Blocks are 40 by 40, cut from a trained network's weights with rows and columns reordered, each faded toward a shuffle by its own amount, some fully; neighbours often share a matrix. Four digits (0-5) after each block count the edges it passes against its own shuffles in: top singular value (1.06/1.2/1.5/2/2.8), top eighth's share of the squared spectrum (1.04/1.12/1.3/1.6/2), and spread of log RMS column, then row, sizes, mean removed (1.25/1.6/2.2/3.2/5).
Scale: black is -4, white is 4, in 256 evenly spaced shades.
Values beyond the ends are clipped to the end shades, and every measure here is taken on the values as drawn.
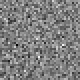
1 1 0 0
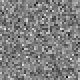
0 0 0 0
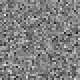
0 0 0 0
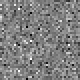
0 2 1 0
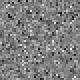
0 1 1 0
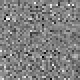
2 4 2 2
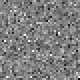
0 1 0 0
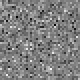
2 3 1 1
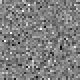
0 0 0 0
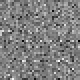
2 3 1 2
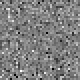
2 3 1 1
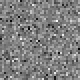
0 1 0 1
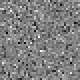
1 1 0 0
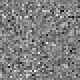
2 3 0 1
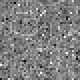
1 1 0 0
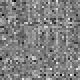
2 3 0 2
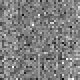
3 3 0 1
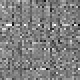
3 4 0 3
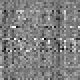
3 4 1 3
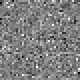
0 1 0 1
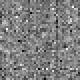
2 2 0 1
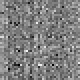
3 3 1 2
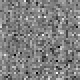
2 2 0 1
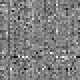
2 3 0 2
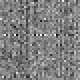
3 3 0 2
